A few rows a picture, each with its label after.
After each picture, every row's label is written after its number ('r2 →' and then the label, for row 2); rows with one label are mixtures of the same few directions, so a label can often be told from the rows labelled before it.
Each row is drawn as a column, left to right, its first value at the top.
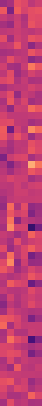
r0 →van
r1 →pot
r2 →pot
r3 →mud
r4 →pot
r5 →pot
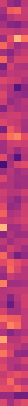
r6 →pot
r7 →van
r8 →van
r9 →van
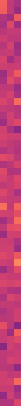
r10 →mud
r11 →mud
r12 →pot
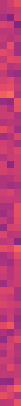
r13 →pot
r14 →pot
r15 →mud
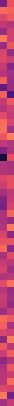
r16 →van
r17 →pot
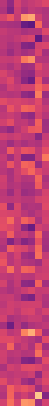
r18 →pot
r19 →mud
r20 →mud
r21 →mud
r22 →mud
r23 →van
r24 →van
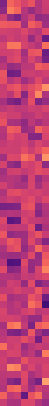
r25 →mud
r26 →pot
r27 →pot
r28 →van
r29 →van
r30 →pot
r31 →van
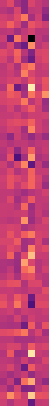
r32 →van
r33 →van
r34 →van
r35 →pot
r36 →van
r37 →van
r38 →pot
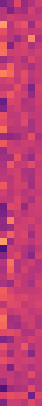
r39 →mud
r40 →pot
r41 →van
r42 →mud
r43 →van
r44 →van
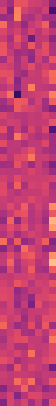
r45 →mud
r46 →pot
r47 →pot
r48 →mud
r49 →van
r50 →van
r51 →mud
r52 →pot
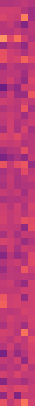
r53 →van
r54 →van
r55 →van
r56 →mud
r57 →pot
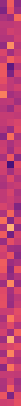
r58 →pot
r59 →pot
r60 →mud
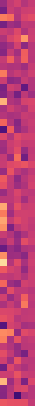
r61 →pot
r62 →mud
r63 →van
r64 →van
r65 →pot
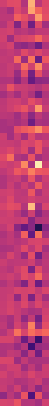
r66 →van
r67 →van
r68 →mud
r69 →pot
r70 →mud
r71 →pot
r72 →mud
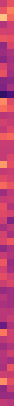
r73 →pot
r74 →pot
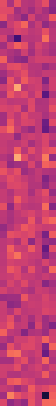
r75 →mud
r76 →van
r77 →van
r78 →mud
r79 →mud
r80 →pot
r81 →van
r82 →mud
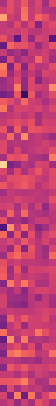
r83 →pot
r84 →pot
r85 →van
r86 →pot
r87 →van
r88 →mud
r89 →mud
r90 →van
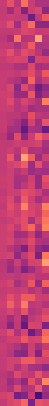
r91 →van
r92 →van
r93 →van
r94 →van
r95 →mud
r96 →van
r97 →pot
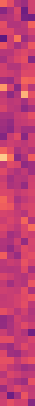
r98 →van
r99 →van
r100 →van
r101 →pot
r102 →mud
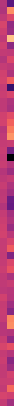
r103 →mud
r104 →van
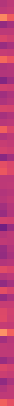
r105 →mud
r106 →mud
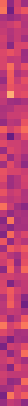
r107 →mud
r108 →pot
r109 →pot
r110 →van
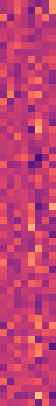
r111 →pot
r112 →pot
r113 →pot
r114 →van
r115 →pot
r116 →van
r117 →mud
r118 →mud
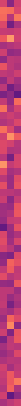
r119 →pot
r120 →van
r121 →pot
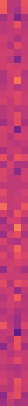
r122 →mud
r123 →pot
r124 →mud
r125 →mud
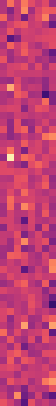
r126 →mud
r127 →van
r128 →van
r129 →mud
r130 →van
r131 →pot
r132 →pot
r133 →van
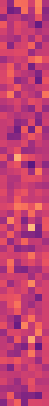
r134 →mud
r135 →pot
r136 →van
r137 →mud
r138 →pot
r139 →mud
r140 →pot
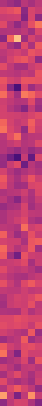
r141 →van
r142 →van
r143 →van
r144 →pot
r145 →van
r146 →mud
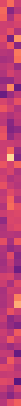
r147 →pot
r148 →van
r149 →van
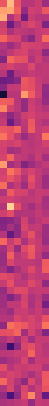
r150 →pot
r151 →mud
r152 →mud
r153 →pot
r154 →van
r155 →pot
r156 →van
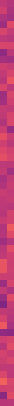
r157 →van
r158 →mud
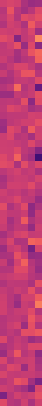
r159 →van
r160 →pot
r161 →van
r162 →pot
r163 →mud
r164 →van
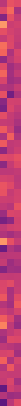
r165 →mud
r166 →pot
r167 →van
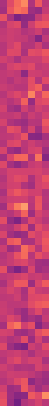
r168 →mud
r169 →mud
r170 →mud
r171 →mud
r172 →pot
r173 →van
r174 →van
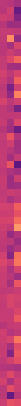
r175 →pot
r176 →van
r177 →pot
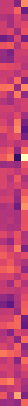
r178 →van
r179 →van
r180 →van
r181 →van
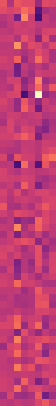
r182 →mud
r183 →van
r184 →pot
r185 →pot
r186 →pot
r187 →pot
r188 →van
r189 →van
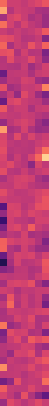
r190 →pot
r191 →van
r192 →pot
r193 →van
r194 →pot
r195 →van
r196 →van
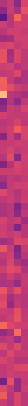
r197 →pot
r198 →van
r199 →mud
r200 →pot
